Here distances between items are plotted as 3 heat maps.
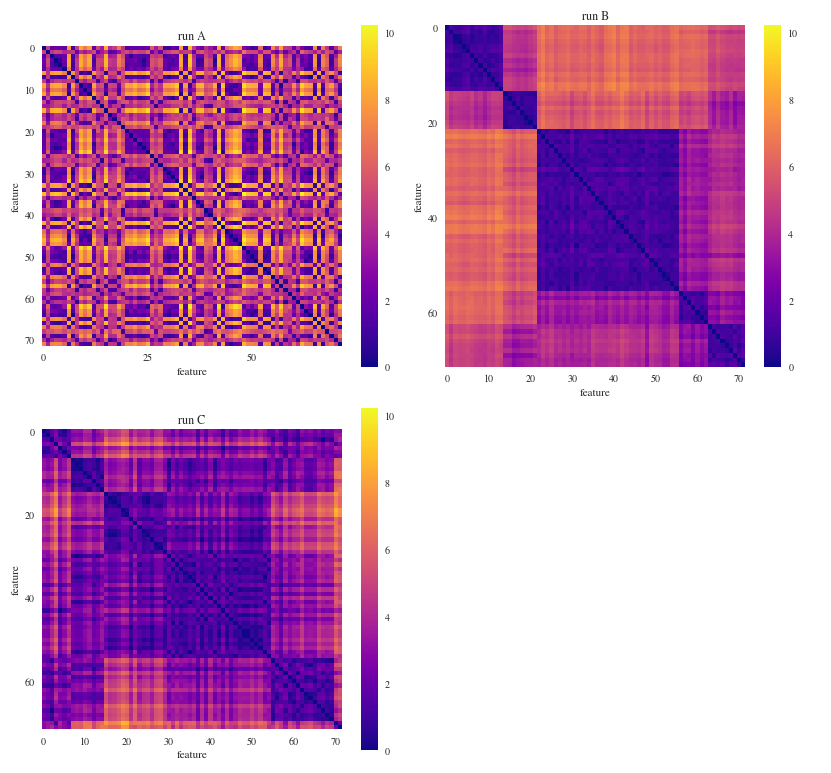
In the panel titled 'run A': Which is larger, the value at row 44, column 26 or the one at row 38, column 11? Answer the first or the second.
the second
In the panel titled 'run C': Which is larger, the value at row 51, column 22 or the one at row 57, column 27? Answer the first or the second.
the second
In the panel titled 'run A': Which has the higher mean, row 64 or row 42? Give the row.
42
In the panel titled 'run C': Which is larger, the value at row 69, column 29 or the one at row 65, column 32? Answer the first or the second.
the first
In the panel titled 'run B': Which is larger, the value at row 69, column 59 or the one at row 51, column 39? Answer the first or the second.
the first
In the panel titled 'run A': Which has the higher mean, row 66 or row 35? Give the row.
35
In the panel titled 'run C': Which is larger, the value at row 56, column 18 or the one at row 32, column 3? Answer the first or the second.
the second
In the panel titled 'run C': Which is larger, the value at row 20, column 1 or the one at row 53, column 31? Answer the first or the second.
the first
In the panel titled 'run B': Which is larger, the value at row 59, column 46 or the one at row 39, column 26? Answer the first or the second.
the first
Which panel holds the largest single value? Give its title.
run A
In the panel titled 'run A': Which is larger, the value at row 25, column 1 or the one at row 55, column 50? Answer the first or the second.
the second
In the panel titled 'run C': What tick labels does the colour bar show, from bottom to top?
0, 2, 4, 6, 8, 10
